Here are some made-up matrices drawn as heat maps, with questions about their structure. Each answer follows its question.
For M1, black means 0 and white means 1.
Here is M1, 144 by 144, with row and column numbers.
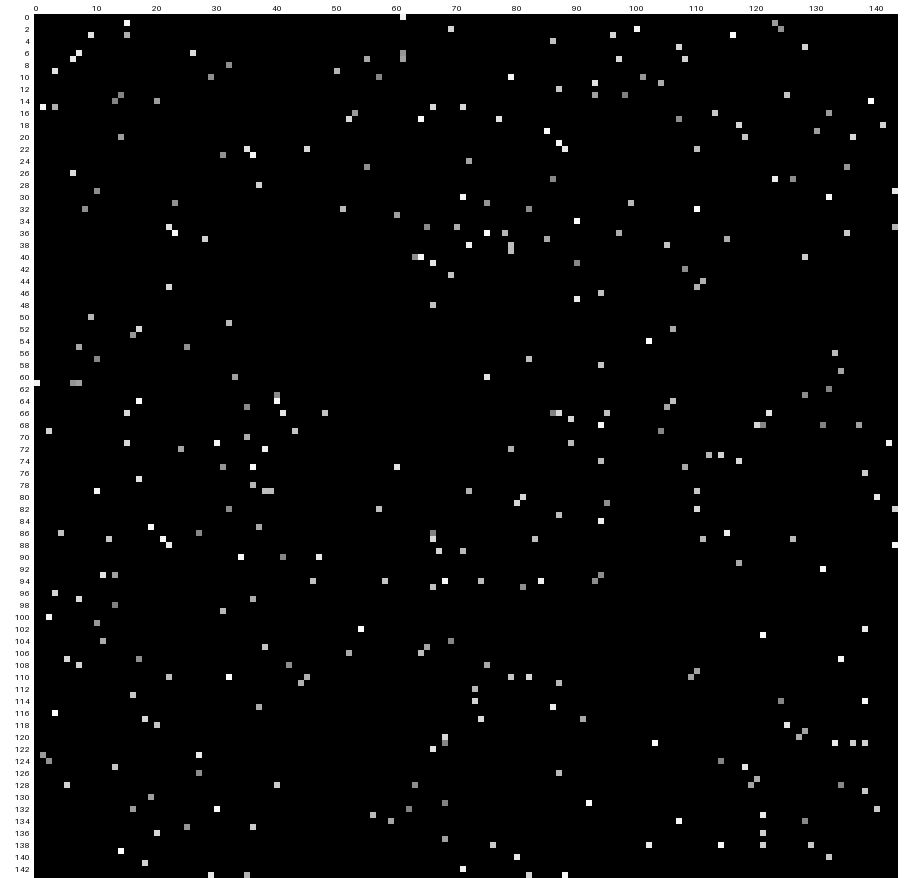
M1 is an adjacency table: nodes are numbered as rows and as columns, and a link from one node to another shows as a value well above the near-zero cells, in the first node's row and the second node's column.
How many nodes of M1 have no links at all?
1
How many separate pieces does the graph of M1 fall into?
6
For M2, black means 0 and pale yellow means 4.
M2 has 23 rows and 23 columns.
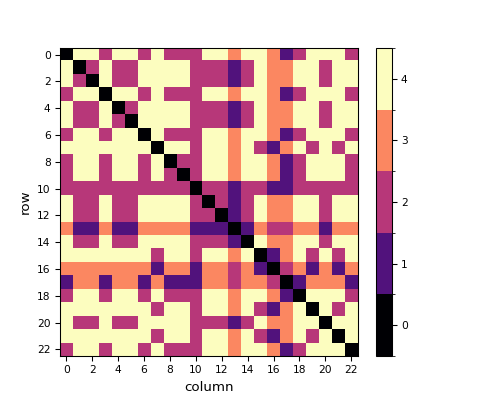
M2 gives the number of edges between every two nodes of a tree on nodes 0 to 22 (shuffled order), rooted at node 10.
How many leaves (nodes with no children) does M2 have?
19
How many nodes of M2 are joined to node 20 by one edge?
1
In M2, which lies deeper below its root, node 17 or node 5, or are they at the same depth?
node 5
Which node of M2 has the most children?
13
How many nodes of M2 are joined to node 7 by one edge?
1
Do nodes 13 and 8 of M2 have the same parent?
no
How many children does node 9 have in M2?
0
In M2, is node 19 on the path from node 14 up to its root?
no
